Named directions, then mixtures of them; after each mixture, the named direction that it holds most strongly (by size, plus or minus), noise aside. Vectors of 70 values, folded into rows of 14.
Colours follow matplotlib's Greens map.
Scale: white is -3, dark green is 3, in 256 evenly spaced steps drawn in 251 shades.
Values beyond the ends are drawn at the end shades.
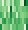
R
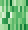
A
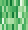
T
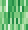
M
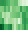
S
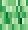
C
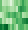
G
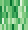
T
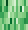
M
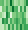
A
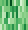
T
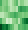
G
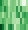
S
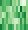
S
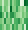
R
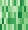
T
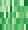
R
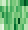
S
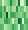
C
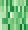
A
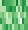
C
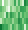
R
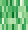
T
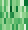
R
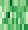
A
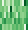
R
